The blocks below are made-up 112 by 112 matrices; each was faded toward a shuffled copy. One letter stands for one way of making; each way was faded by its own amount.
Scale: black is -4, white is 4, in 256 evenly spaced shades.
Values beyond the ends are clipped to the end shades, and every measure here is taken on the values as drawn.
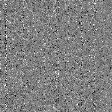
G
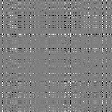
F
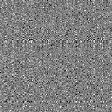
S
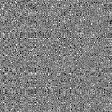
S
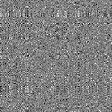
S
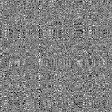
S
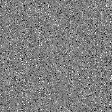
G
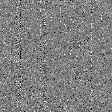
G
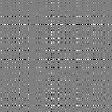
F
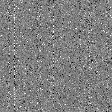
G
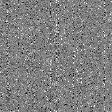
G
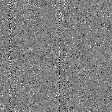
G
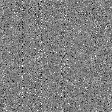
G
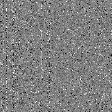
G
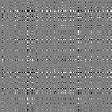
F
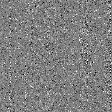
G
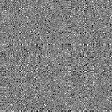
S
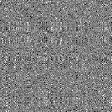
S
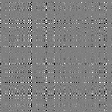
F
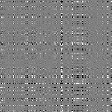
F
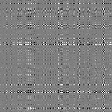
F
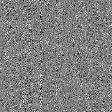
G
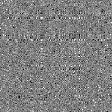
S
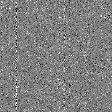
G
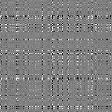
F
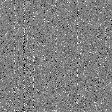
G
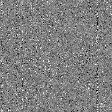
G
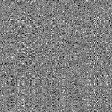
S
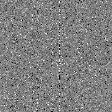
G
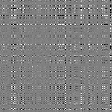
F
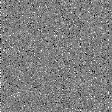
G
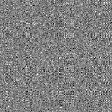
S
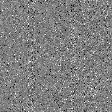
G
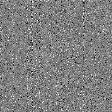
G
